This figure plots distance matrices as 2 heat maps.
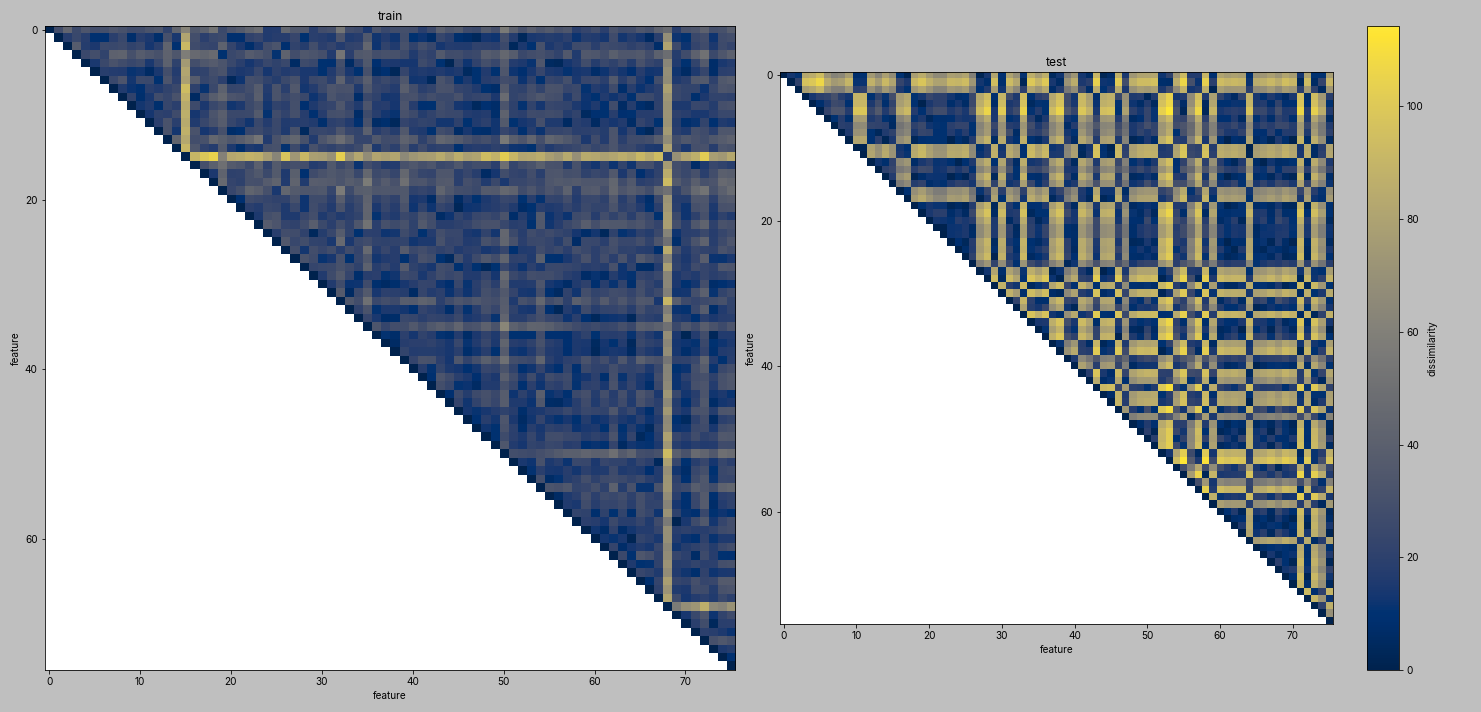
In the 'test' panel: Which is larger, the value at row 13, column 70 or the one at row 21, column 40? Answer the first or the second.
the first
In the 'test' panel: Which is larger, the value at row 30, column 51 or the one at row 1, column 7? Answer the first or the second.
the first
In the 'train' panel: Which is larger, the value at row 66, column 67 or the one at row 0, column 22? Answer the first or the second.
the second
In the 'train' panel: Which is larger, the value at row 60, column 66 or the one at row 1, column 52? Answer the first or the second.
the first
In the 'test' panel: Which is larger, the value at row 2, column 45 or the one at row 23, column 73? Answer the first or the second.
the second
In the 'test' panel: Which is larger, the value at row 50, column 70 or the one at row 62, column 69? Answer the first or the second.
the first
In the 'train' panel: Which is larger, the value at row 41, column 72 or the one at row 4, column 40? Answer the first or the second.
the first
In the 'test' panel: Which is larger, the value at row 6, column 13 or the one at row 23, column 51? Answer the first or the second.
the first
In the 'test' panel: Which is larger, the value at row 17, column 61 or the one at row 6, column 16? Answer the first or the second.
the first
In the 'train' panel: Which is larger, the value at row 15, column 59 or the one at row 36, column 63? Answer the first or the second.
the first
